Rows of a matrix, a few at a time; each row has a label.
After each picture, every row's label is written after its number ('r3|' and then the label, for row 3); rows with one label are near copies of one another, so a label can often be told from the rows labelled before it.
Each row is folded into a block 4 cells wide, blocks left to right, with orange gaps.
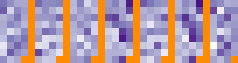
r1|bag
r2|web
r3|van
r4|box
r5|web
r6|box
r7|bag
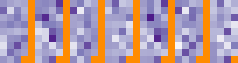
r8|bag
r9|box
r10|bag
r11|van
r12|box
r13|bag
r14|van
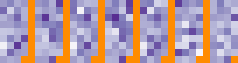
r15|bag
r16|box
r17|bag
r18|box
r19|bag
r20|web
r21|van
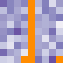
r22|web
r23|van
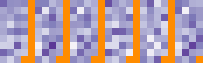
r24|web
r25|bag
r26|bag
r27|web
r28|van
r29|bag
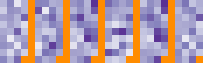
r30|van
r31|bag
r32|box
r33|web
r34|box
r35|van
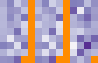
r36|van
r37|van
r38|bag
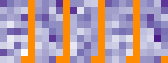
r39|web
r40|box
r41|bag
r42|web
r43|box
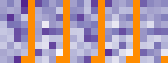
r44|box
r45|web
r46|box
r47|web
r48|web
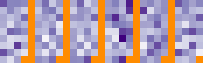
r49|web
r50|van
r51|van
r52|box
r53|bag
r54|web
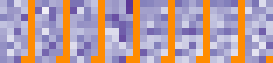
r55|van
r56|bag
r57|bag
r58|box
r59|web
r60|web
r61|web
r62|van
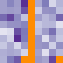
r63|box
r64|van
